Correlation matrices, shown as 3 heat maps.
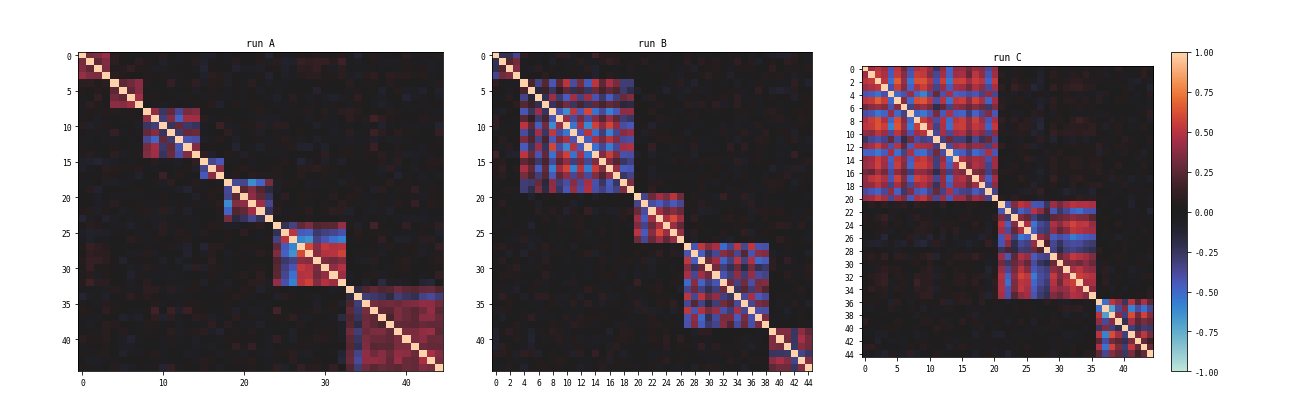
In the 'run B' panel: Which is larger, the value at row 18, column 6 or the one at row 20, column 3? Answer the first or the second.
the first
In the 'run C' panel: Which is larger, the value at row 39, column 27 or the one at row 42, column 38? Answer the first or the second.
the second
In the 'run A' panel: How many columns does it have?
45
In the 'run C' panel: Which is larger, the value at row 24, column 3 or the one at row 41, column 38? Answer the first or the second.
the second
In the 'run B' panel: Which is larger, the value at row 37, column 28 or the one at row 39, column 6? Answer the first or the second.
the first
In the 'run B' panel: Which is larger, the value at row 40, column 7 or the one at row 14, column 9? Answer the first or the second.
the second
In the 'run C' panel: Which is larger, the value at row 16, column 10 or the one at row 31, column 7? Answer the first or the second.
the first
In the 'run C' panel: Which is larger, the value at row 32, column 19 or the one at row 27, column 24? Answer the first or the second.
the first
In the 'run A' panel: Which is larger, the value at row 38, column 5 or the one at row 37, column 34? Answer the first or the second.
the first
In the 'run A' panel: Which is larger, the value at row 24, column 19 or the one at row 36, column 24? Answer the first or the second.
the second
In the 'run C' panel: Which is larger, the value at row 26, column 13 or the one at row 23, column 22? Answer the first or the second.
the first
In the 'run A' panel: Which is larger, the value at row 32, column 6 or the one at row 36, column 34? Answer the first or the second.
the first
